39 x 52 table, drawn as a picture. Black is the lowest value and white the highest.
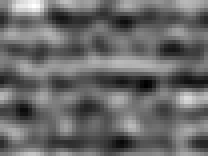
Ninth with the highest average: top left. Lone odd cells: none. Stripes: horizontal, repeating 5 times. Slope: none.
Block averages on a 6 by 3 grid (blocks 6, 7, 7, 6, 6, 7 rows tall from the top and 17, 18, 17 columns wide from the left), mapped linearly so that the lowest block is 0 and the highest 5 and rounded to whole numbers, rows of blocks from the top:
513 / 412 / 342 / 212 / 122 / 303
